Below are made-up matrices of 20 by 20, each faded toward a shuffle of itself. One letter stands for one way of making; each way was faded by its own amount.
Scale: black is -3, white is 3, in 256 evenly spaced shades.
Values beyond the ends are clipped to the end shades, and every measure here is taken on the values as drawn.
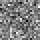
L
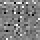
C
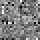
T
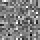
T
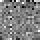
C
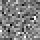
L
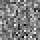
L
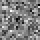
T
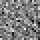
L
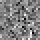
L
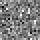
L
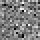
T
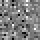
C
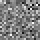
T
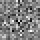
T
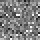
T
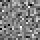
L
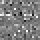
C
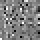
C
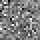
L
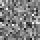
T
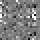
C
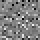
C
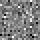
L
